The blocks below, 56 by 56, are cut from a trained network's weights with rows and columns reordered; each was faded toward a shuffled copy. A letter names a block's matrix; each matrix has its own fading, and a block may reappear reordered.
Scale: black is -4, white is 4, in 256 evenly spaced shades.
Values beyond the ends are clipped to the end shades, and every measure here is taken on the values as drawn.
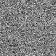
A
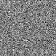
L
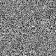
A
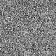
A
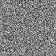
L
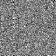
L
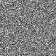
L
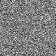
A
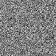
A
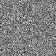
L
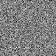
A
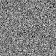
A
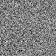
A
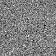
A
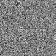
A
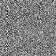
L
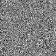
A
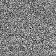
A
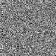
L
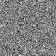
L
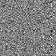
L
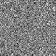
L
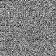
L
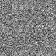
L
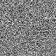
A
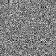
A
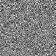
L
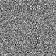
L
